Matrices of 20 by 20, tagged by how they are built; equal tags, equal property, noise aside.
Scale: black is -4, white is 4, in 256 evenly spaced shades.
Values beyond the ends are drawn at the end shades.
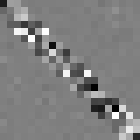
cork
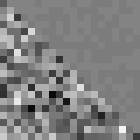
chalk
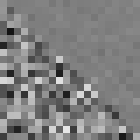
chalk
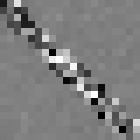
cork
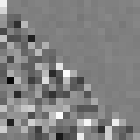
chalk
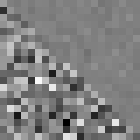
chalk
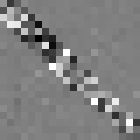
cork
